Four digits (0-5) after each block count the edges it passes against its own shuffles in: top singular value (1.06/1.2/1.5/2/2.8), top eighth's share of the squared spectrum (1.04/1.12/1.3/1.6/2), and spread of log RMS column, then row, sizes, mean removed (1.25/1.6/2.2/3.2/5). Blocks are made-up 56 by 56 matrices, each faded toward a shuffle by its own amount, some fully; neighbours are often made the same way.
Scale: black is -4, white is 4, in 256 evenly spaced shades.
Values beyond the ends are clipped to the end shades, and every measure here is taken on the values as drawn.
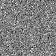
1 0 0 0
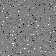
0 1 0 0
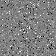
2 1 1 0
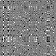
4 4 2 2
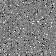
1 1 0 0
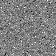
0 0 0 0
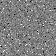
0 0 0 0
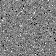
0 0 0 0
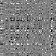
4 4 2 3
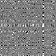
4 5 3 3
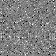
3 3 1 1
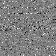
1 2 0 2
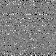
2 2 0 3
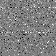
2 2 0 2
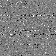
2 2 0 2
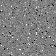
2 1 0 0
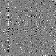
4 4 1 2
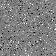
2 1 0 0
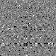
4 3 1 2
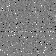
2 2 0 1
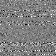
2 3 0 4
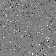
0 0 0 0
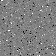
0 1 0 0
